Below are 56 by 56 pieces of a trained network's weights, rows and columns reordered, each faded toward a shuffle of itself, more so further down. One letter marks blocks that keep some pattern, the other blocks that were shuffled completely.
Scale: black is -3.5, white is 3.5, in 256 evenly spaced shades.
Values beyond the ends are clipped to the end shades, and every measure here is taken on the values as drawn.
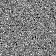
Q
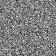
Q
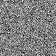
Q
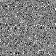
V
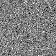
Q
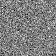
Q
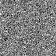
Q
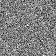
Q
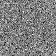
Q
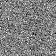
Q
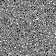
Q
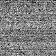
V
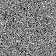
Q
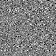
V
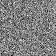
Q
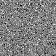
V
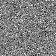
Q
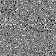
V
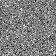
Q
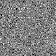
V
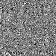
V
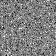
Q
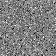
Q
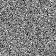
Q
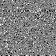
V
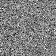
Q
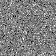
Q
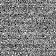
V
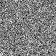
Q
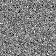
Q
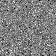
Q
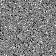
Q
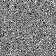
V
